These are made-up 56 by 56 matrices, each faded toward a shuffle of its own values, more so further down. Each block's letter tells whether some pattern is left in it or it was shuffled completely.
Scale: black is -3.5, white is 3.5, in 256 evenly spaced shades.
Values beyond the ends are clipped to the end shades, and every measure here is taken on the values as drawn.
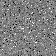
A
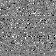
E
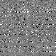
E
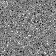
A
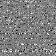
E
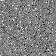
A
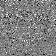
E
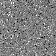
A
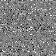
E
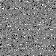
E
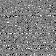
E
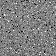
A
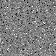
A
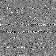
E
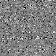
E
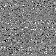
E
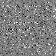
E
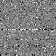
E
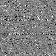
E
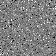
A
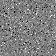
A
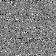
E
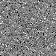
A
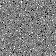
A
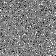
A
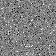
A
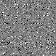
E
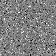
A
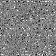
E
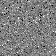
A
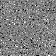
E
